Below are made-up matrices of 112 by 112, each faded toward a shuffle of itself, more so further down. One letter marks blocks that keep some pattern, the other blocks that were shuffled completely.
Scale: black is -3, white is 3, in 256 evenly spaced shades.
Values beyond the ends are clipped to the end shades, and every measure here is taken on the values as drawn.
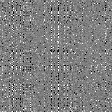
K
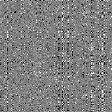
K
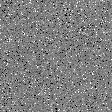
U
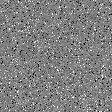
U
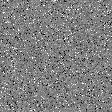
U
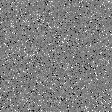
U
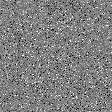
U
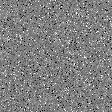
U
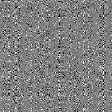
K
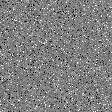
U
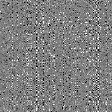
K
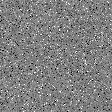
U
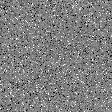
U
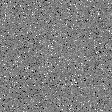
U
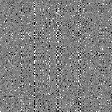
K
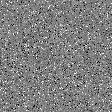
U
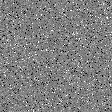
U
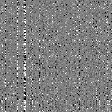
K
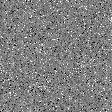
U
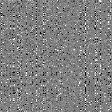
K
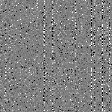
K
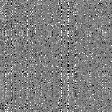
K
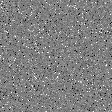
U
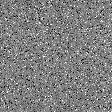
U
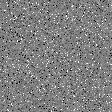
U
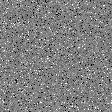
U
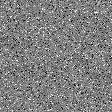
U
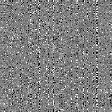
K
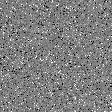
U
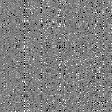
K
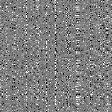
K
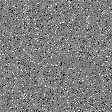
U
